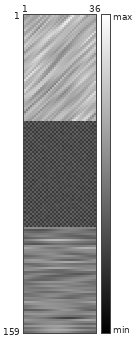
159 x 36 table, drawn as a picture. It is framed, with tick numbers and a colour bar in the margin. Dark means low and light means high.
The table splits into 3 rows of 1 panel. Panel 1,1: high, slanting up to the right. Panel 2,1: low, checkered. Panel 3,1: middling, streaked across.
